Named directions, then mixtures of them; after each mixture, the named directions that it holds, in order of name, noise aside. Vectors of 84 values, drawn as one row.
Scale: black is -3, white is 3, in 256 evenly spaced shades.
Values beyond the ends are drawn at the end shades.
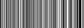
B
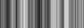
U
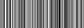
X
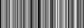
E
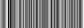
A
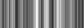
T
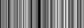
A, E, U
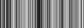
U, X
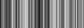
U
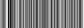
A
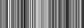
A, U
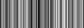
E, U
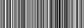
X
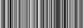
A, E, X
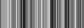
E, U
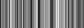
E, T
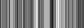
E, T
